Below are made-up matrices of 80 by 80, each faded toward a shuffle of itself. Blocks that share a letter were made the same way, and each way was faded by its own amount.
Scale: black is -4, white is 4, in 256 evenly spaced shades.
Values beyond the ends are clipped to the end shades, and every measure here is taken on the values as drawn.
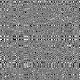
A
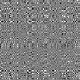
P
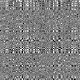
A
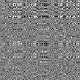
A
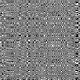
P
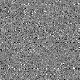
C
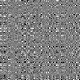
P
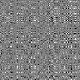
P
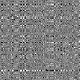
A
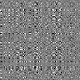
P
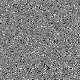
C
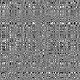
P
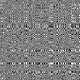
A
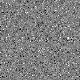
C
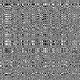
A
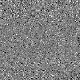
C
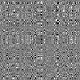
P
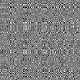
A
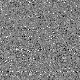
C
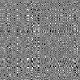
P
